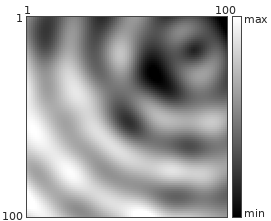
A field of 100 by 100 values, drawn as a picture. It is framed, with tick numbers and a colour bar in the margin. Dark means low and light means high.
The top right is the ninth with the lowest average. Values rise toward the bottom left. Concentric rings centre on the top right. Neither half mirrors the other. The field is smooth, with broad soft blobs. There are no lone odd cells.
